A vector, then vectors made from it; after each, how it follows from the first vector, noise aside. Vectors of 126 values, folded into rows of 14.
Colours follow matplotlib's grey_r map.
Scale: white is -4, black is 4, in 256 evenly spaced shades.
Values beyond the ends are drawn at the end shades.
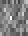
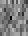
negated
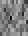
negated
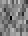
negated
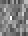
copied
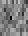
negated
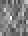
copied
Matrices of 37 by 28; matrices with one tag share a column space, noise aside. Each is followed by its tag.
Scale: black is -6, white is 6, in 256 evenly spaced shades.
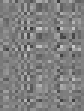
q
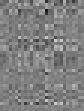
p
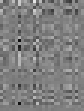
p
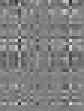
p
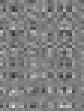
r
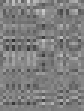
p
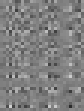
r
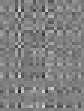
r
